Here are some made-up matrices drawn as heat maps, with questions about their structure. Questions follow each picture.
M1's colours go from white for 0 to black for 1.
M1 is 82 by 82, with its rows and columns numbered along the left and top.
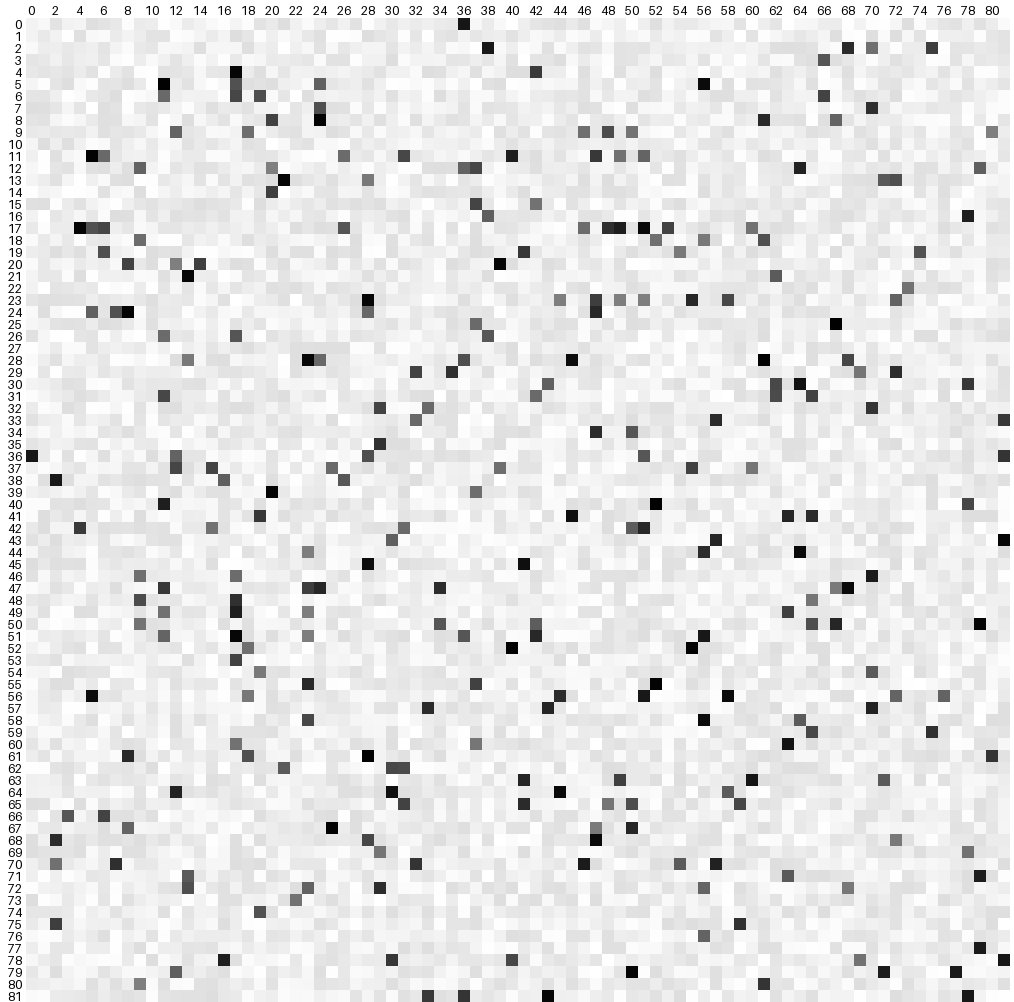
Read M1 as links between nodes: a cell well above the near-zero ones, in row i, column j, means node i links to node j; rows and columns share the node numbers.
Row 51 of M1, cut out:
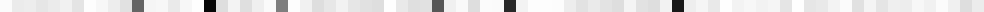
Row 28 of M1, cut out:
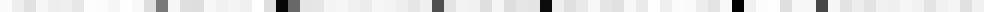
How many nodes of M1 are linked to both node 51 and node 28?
2
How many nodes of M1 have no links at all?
3
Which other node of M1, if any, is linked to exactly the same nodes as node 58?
node 44
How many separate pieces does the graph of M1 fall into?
5
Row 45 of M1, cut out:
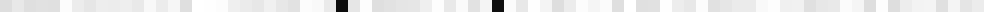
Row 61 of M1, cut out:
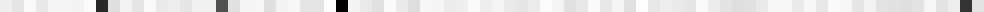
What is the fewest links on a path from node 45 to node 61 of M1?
2
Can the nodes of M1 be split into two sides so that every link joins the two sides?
yes
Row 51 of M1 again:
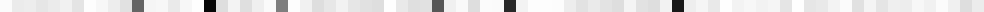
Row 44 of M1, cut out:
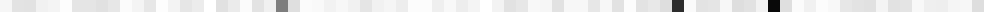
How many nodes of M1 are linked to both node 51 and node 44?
2
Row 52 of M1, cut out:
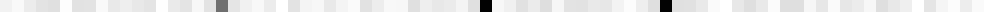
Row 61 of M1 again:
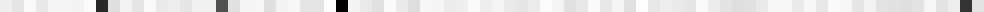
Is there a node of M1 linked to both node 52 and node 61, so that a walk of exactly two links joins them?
yes
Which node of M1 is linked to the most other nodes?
node 17
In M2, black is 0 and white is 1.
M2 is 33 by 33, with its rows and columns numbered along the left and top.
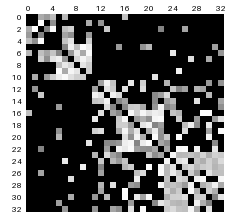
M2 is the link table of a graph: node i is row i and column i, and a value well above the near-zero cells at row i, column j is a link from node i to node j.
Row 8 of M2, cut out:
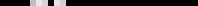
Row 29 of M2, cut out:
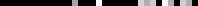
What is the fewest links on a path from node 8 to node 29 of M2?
3
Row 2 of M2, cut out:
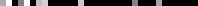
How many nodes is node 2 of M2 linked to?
9
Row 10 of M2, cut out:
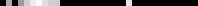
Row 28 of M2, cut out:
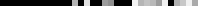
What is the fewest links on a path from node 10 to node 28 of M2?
3
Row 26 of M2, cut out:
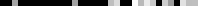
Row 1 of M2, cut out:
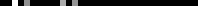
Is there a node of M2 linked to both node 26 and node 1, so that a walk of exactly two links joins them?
yes
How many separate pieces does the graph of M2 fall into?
1
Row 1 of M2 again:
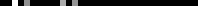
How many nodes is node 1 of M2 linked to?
4
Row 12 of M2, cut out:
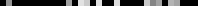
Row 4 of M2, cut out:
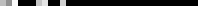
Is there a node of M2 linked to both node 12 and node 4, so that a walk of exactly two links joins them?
yes
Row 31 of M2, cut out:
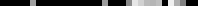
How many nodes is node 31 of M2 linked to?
11
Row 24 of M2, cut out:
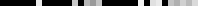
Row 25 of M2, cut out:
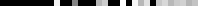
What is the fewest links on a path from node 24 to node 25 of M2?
1
